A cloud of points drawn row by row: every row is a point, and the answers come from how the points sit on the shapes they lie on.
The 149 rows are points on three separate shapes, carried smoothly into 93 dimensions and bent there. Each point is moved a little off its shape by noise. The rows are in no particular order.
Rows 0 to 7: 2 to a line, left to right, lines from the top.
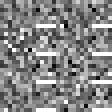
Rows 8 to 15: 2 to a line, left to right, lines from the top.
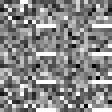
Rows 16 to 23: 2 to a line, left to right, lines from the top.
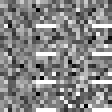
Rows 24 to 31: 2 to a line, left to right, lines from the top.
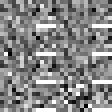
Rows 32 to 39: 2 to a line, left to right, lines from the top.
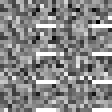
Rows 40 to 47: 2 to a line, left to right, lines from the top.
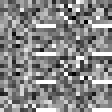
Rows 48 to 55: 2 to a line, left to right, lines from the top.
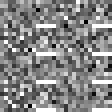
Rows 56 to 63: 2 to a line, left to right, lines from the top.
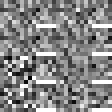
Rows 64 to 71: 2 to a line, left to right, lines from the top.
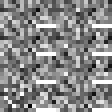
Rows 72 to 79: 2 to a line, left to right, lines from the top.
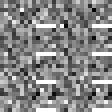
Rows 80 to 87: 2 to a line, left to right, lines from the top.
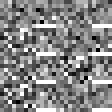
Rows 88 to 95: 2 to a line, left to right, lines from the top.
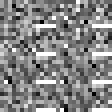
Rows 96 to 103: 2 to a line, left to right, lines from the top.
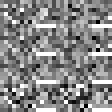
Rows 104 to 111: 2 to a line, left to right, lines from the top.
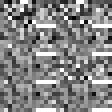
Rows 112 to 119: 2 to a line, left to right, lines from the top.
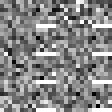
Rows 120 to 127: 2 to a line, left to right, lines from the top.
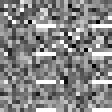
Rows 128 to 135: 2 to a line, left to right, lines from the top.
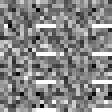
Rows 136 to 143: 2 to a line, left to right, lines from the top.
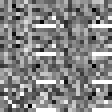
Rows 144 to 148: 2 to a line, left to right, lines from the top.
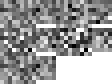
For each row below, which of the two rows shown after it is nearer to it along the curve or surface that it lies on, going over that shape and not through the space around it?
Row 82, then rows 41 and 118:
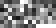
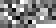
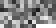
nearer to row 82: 118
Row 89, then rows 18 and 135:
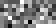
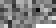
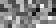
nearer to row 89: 135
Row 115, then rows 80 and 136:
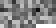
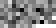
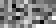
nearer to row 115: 136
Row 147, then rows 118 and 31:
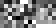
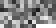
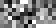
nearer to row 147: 31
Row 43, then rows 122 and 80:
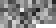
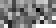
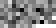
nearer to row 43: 122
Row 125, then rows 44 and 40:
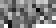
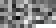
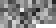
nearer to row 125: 40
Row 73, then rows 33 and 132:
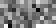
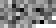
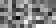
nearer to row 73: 33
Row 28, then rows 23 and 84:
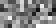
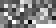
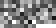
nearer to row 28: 23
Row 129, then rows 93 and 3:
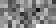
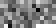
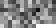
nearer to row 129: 93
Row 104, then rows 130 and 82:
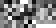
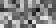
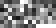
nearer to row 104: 82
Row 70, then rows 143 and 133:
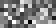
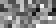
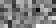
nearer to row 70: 143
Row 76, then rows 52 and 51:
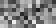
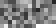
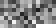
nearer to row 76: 51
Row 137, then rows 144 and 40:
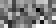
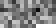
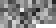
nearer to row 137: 40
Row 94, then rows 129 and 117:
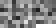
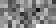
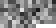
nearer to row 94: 117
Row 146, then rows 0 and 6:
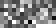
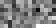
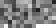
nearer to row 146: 6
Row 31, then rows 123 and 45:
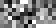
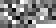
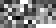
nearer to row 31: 123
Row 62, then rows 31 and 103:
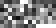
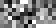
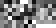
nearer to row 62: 103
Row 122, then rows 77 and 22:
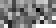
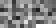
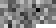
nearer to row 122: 22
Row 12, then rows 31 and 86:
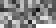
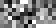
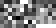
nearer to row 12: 86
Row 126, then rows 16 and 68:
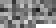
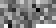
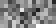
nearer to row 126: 68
